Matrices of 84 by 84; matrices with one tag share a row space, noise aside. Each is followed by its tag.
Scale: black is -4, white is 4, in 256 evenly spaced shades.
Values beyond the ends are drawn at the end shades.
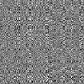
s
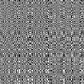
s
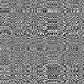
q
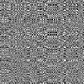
q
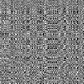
q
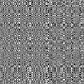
s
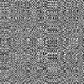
q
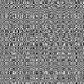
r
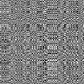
q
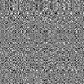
r
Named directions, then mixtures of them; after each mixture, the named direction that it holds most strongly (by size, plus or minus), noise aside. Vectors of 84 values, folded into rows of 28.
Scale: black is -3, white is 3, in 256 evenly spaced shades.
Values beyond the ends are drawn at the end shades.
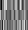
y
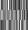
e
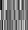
y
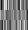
y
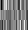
y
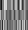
y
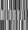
e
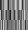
y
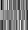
e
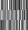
e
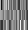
e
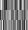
y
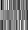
e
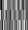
y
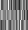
e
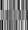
y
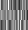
e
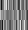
y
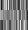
e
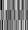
y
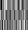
y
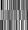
e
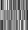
e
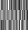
e
